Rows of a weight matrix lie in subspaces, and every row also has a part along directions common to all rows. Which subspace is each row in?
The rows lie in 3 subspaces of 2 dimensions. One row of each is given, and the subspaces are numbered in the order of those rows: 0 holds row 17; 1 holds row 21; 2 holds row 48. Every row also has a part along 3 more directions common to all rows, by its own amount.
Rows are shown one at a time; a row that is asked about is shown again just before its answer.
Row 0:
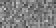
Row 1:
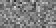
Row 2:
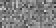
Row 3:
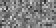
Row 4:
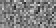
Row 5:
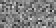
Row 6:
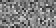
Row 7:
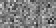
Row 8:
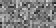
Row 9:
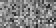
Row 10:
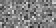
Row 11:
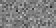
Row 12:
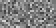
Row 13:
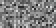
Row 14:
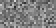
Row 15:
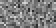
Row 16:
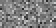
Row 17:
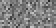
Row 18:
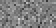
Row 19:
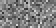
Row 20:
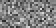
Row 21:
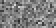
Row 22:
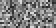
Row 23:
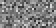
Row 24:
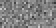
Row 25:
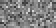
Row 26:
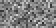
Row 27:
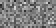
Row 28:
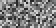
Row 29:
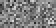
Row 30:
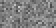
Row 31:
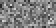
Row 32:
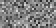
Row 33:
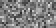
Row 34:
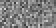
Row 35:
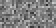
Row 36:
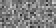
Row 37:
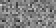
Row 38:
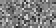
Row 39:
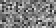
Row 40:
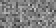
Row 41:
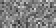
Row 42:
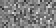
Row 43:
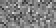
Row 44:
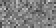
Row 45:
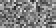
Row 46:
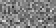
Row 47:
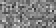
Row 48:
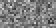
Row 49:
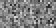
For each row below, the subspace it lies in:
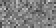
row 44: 0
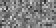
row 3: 0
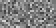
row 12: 1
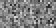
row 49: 2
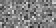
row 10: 0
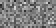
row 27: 2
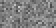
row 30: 1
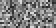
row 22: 0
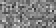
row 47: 1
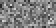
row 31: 2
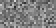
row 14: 2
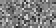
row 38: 0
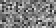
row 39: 1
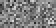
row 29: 2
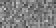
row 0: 0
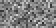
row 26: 1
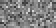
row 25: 2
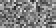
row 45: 2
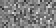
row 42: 2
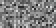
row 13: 1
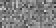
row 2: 0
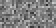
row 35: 0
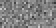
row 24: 0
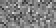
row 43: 2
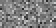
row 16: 0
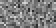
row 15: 2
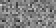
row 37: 1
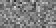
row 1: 2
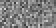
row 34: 0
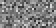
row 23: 1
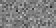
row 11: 1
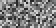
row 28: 0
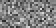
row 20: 1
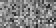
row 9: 2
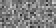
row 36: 0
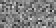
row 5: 1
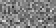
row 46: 1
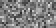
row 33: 2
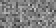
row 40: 1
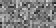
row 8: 0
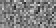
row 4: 2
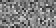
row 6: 1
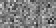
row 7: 2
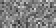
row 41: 1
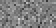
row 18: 0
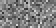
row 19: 0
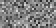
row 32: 1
